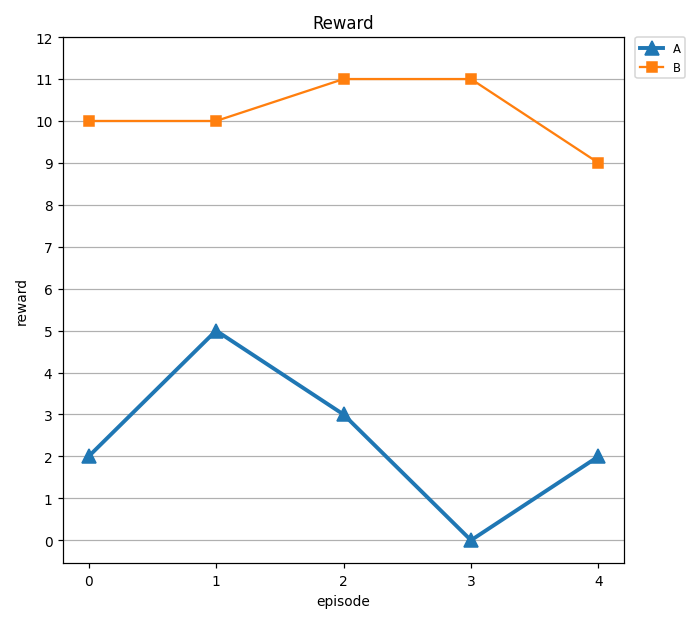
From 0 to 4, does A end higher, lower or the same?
the same
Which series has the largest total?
B
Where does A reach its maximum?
1
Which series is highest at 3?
B
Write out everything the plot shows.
Title: Reward
x-axis: episode, ticks 0 1 2 3 4
y-axis: reward, ticks 0 1 2 3 4 5 6 7 8 9 10 11 12
Legend: A, B
Values:
A: 2 5 3 0 2
B: 10 10 11 11 9
